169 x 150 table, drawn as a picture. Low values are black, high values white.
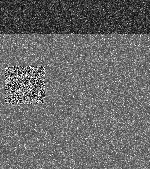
The middle left is the roughest part. In the middle left lies a patch that is rougher than the rest. A horizontal seam about 20% of the way down splits the table, and the bottom part is higher. No regular stripes run through it.
